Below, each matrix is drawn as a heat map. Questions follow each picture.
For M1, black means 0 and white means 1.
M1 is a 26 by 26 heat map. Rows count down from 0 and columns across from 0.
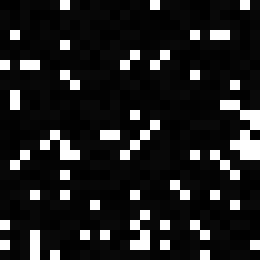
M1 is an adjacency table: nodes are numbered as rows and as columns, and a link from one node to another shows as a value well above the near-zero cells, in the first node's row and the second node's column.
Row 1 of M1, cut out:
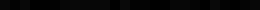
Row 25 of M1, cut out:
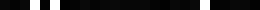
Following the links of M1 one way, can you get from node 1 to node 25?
no
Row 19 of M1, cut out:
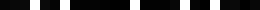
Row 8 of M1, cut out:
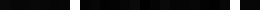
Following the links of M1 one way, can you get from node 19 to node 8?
yes
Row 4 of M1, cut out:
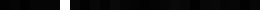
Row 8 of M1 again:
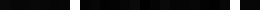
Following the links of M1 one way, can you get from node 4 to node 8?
yes
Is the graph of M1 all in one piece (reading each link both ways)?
yes
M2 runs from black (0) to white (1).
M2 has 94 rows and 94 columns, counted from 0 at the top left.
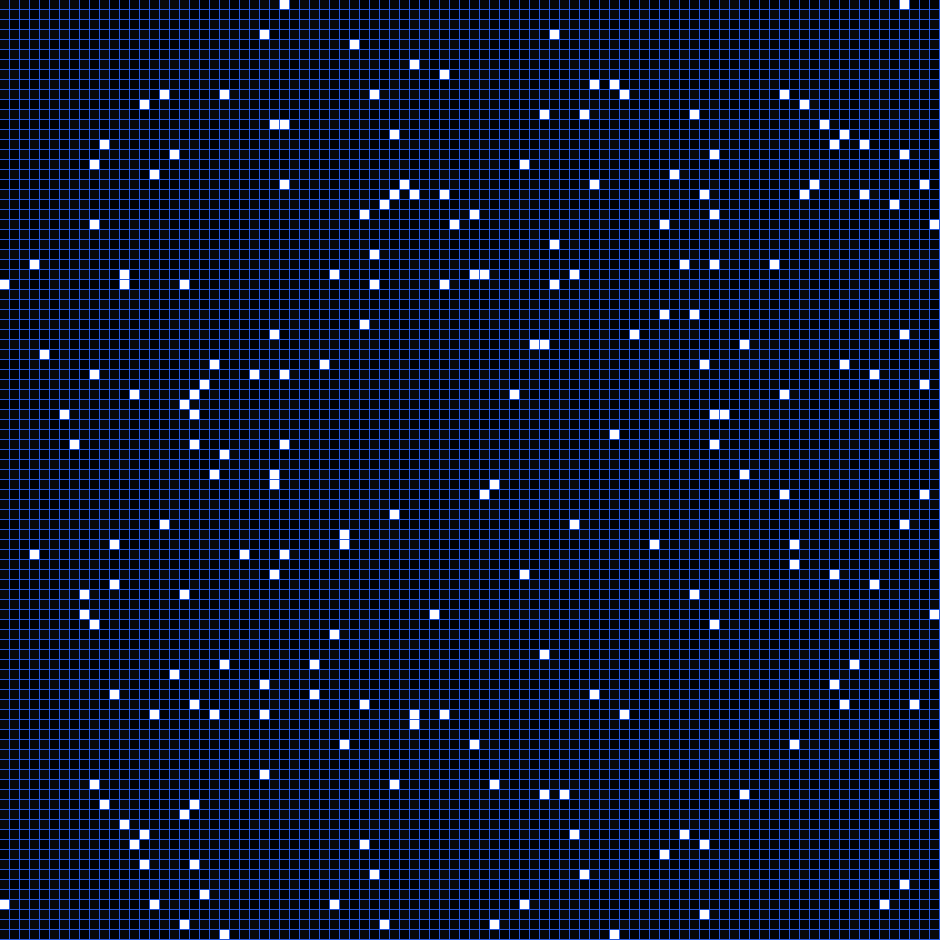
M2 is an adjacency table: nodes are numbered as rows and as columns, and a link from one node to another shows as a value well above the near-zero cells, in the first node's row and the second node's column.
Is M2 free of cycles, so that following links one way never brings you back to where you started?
no
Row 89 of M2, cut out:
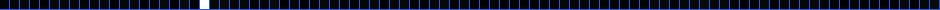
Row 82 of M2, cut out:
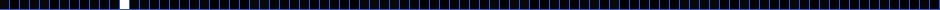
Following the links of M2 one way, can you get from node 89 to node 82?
yes
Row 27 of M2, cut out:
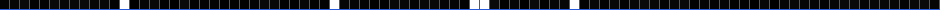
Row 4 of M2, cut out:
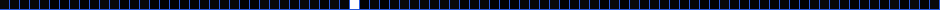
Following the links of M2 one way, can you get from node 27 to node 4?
no
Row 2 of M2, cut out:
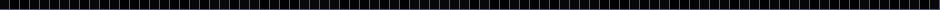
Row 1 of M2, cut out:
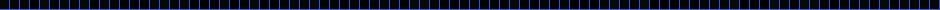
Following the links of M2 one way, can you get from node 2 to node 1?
no
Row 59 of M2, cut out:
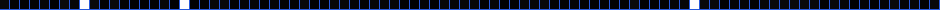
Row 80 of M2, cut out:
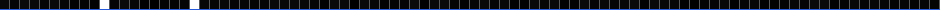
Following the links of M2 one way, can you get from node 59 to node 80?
yes
